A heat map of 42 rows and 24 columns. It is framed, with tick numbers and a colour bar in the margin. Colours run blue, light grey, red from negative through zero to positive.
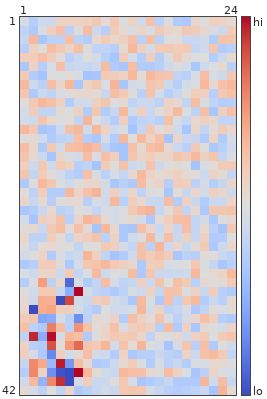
Values change most from cell to cell in the bottom left. No single row or column stands out from its neighbours. There are no regular stripes. An odd patch, rougher than its surroundings, sits in the bottom left. The grain is fine, like static.
